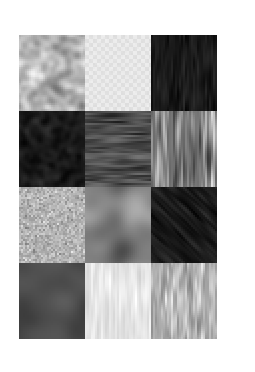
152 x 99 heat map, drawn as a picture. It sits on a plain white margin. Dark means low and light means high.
The table splits into 4 rows of 3 panels. Panel 1,1: high, blotchy. Panel 1,2: very high, checkered, faint in contrast. Panel 1,3: very low, streaked downward, faint in contrast. Panel 2,1: very low, blotchy, faint in contrast. Panel 2,2: low, streaked across. Panel 2,3: middling, streaked downward, strong in contrast. Panel 3,1: high, fine-grained. Panel 3,2: middling, smooth. Panel 3,3: very low, slanting down to the right, faint in contrast. Panel 4,1: low, smooth, faint in contrast. Panel 4,2: very high, streaked downward, faint in contrast. Panel 4,3: high, streaked downward.
